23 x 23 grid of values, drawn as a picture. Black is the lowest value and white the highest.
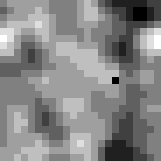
Calmest part: centre. Lone odd cells: 1, lower than its neighbours. Odd rows or columns: none.
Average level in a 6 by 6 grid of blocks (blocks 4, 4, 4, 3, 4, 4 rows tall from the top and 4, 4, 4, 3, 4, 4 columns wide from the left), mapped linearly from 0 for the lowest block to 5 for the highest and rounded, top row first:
453410
544415
234533
334433
424423
444402
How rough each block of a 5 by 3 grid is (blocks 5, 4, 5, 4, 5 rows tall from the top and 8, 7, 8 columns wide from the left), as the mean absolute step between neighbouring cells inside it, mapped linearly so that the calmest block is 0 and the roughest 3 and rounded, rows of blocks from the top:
2 1 3 / 3 1 3 / 1 0 3 / 2 1 1 / 2 2 1
